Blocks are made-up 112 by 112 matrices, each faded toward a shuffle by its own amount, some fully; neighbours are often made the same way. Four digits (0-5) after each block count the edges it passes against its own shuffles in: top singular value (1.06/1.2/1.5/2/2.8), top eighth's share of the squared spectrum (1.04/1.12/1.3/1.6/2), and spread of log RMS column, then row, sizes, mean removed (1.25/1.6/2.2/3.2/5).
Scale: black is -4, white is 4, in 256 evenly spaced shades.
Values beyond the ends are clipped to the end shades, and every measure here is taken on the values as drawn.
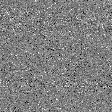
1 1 0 2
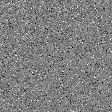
0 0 0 0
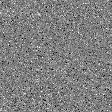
0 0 0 1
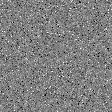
0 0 0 0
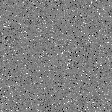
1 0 0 0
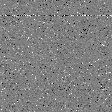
3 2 0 1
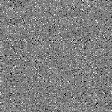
4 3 2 2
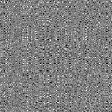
5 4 3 3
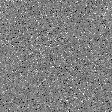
2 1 0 0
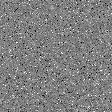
1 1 0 0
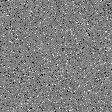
2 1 0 0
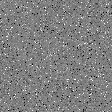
2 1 0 0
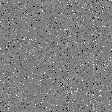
3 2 1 0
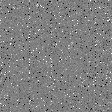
2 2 1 0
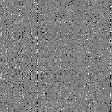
4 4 3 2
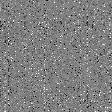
3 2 2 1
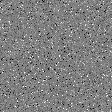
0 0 0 0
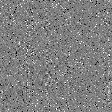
3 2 1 0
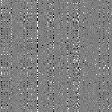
5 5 4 2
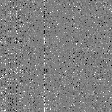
4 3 2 1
